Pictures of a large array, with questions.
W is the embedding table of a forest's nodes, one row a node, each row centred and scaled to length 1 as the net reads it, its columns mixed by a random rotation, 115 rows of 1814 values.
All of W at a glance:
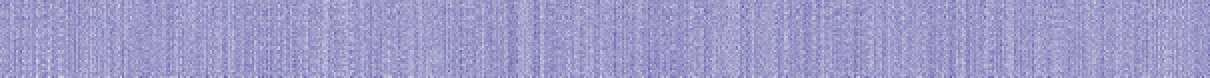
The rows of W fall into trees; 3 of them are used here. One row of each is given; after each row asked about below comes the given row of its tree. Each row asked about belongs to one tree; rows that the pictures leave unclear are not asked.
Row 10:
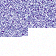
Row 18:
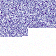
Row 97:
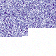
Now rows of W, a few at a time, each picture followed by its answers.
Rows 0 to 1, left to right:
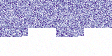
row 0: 10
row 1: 10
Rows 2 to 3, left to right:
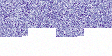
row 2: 97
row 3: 97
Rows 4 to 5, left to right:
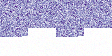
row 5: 10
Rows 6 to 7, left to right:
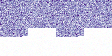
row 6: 18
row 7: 18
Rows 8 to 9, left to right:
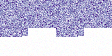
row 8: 10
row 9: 10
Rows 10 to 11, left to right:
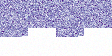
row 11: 10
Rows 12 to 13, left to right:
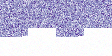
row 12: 97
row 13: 18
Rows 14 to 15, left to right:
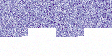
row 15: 97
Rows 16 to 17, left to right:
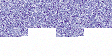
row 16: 97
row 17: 18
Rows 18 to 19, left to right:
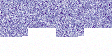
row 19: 97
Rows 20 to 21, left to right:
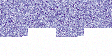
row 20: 18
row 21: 97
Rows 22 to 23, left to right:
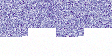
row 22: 97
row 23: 10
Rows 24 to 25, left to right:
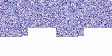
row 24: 10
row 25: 10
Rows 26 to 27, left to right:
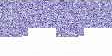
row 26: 10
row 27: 10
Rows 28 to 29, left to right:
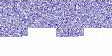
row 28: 10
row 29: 18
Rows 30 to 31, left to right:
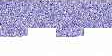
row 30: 18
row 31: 97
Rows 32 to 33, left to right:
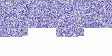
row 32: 97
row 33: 18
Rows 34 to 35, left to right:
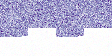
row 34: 10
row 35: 18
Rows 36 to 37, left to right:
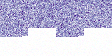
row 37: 18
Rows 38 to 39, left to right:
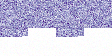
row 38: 10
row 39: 10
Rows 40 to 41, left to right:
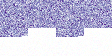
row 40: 97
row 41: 10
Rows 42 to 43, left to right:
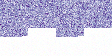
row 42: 18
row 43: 97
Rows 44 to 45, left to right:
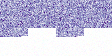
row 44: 97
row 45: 97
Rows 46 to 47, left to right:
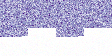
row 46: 97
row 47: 18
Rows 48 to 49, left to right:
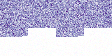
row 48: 18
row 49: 97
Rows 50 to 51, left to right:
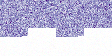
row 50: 18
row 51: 97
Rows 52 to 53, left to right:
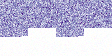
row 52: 97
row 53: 18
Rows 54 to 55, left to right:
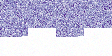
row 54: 10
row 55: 97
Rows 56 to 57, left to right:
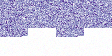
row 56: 18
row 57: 10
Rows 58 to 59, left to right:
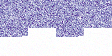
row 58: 10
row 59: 18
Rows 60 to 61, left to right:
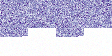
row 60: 18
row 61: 18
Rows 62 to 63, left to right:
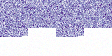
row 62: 97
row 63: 97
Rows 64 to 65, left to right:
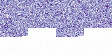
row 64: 18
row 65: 97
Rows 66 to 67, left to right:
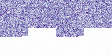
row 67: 18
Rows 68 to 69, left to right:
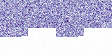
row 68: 97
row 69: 18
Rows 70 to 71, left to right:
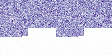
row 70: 10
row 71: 18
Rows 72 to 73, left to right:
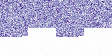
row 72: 10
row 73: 18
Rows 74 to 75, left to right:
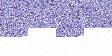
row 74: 18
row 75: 97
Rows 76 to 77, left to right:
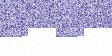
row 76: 97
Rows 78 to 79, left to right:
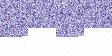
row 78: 97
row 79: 97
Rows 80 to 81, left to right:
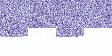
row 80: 18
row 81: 18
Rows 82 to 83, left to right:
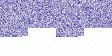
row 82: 10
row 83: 97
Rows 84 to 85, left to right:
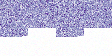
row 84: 18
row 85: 97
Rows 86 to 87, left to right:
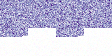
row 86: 18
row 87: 97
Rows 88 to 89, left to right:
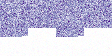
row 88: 97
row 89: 10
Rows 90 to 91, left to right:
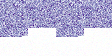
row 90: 97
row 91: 97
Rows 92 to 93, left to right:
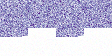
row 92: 97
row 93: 97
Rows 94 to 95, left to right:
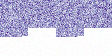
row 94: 10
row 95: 97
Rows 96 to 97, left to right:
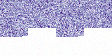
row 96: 18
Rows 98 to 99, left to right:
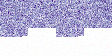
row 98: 18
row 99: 97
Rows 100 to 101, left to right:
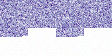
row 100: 18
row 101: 97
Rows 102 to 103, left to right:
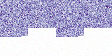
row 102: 97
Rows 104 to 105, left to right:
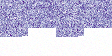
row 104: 97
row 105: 97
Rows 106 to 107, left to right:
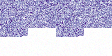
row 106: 18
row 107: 18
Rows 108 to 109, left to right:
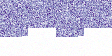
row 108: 97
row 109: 10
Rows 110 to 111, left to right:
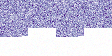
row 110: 10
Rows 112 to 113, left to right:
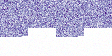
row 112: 10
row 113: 97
